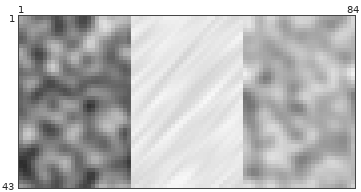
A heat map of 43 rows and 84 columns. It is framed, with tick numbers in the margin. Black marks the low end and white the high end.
The table splits into one row of 3 panels. Panel 1,1: middling, blotchy, strong in contrast. Panel 1,2: very high, slanting up to the right, faint in contrast. Panel 1,3: high, blotchy.
